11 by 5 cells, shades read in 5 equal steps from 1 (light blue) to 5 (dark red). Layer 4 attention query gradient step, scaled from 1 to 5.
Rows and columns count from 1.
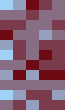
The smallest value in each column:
1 2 2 2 2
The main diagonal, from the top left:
1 3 3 2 4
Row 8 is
2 5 2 5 5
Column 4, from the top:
4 3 3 2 4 5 4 5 3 4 4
